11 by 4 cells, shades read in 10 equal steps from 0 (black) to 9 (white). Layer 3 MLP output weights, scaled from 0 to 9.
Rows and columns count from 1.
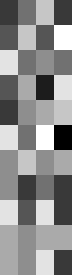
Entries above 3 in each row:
2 2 4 2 3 3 4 2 2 4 3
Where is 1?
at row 4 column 3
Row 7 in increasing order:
5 5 6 7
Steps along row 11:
down up down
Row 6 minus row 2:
5 -3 6 -9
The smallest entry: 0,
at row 6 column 4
